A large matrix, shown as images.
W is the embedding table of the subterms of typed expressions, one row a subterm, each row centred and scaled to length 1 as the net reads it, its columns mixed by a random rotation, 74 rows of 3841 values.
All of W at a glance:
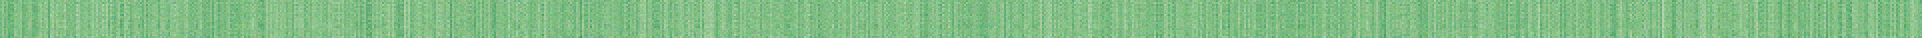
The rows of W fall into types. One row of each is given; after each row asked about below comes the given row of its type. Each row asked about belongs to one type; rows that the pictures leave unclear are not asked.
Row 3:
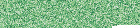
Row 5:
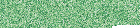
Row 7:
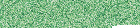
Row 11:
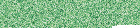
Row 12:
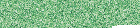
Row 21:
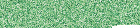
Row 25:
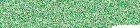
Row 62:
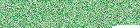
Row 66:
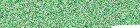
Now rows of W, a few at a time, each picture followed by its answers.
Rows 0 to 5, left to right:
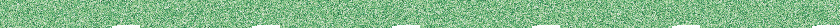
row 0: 21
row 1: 12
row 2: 5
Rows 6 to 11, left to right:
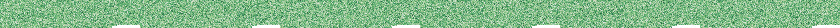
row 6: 25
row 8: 66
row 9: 62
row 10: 62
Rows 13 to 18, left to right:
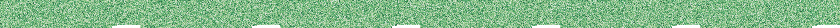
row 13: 25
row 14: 3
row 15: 7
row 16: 62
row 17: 62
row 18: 21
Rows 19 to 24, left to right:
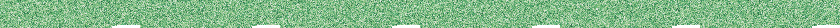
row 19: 66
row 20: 62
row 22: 25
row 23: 12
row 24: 5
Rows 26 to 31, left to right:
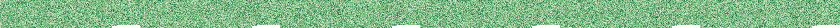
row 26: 3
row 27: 7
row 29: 62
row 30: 11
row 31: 11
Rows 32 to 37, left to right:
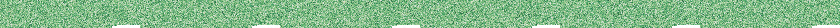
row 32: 5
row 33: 25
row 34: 21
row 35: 7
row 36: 5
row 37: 25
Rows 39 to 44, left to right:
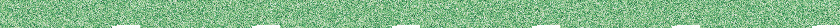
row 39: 62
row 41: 21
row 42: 12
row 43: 66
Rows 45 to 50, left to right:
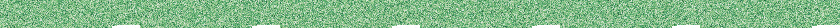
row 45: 3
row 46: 21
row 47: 25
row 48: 12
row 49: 5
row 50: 12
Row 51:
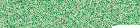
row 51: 3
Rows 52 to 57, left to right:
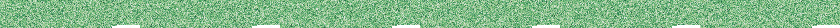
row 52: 62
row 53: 12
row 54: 12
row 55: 21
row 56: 12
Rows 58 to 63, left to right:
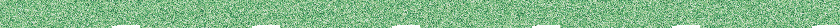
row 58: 66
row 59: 11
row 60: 25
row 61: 7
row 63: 3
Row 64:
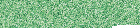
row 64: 5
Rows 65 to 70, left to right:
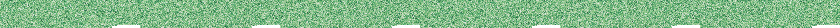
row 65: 7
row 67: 66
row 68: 11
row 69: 66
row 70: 62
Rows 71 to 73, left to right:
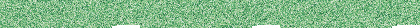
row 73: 7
